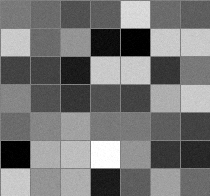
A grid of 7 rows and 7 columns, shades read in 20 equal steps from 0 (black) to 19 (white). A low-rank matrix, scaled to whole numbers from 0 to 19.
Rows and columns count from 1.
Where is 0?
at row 2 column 5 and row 6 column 1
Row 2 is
15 8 11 1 0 15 15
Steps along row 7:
down up down up up down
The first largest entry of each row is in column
5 1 4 7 3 4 1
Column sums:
62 61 62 59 63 63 62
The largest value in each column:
15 13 14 19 16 15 15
